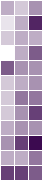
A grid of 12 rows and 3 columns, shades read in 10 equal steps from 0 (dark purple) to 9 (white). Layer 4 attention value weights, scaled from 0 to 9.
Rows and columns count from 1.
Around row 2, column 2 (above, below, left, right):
7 6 8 1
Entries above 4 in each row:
3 2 3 2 2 3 1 2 3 1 2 0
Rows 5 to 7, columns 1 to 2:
3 5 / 7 6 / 7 4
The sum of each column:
73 60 43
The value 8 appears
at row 2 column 1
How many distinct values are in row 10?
3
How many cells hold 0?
1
